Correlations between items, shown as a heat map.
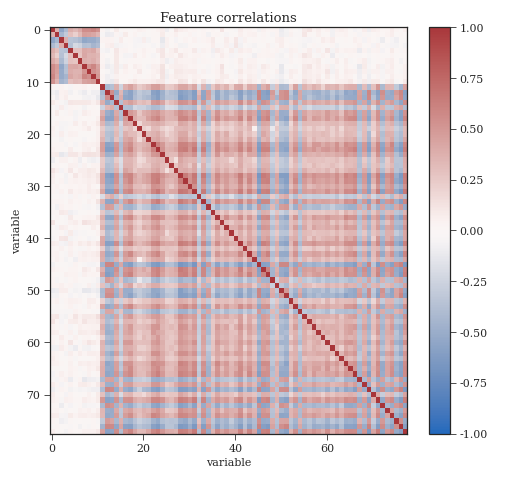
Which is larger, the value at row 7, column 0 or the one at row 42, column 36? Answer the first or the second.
the first
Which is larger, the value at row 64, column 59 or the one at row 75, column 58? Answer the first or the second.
the first
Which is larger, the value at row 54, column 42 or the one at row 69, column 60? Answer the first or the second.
the first
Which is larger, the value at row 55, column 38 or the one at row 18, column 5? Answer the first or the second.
the first
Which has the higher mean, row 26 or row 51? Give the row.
26
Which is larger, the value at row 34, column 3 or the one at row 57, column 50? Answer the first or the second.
the first
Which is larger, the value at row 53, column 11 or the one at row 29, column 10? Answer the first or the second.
the first
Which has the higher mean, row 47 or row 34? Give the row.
47
